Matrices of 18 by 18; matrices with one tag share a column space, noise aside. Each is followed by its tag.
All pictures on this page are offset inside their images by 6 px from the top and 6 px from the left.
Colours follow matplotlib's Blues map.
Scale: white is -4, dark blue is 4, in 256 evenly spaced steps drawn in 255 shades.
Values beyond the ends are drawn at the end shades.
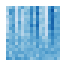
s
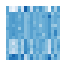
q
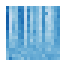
s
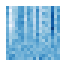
s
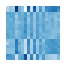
q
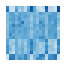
q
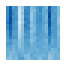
s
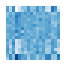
q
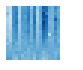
s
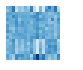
q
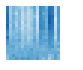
s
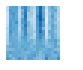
s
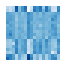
q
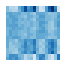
q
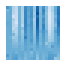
s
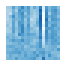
s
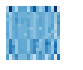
q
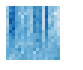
s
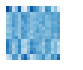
q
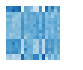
q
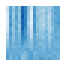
s
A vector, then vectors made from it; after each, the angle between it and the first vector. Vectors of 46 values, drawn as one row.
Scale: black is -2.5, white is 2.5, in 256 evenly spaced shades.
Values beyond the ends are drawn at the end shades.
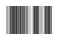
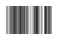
nearly parallel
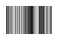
nearly opposite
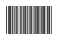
orthogonal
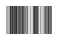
nearly parallel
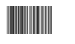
partly aligned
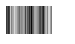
nearly opposite
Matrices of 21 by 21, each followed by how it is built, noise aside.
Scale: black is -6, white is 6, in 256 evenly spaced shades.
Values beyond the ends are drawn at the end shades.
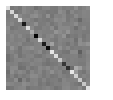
diagonal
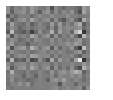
low rank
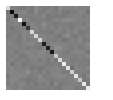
diagonal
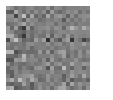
low rank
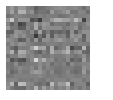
low rank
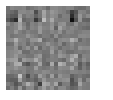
low rank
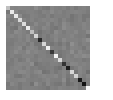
diagonal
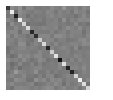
diagonal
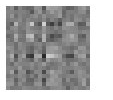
low rank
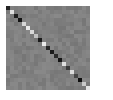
diagonal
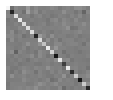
diagonal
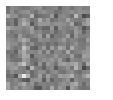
low rank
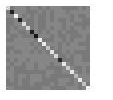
diagonal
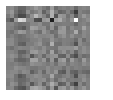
low rank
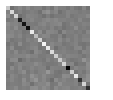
diagonal
